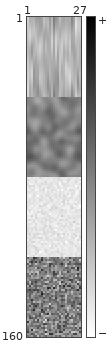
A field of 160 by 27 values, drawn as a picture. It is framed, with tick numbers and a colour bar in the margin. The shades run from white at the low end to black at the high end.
It is made of 4 by 1 panels. Panel 1,1: low, streaked downward. Panel 2,1: middling, blotchy. Panel 3,1: very low, fine-grained, faint in contrast. Panel 4,1: middling, fine-grained, strong in contrast.
